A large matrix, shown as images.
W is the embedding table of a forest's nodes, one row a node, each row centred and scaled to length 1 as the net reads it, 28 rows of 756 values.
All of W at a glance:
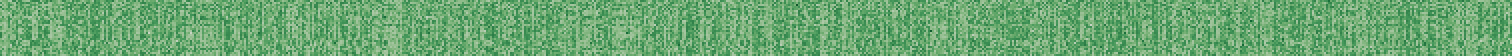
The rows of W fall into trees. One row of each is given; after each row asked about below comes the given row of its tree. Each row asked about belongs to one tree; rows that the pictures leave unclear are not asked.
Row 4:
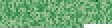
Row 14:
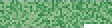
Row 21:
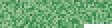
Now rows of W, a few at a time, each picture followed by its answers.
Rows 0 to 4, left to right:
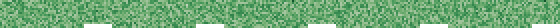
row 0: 21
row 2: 4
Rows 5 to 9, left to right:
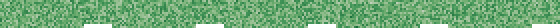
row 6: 14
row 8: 4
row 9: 4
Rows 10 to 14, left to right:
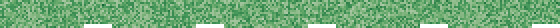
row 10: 14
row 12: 4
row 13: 14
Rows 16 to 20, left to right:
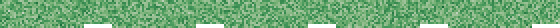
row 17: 14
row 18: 14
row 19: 14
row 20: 21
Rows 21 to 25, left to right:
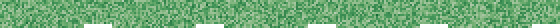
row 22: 21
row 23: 14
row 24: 4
